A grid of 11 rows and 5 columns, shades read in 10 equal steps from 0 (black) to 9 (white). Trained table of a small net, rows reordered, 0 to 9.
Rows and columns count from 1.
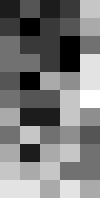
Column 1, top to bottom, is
1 2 4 4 3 4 6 4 6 7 8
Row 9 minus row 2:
4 1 4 4 -2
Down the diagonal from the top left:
1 0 2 0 8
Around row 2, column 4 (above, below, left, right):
2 0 2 6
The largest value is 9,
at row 6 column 5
